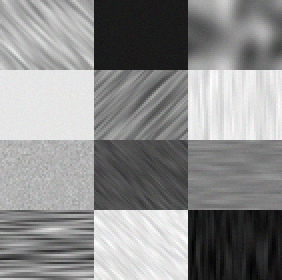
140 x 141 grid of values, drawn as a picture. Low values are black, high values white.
The table splits into 4 rows of 3 panels. Panel 1,1: high, slanting down to the right. Panel 1,2: very low, flat. Panel 1,3: middling, smooth, strong in contrast. Panel 2,1: very high, flat. Panel 2,2: middling, slanting up to the right. Panel 2,3: very high, streaked downward, faint in contrast. Panel 3,1: high, fine-grained, faint in contrast. Panel 3,2: low, slanting down to the right, faint in contrast. Panel 3,3: middling, streaked across, faint in contrast. Panel 4,1: middling, streaked across, strong in contrast. Panel 4,2: very high, slanting down to the right, faint in contrast. Panel 4,3: very low, streaked downward, faint in contrast.
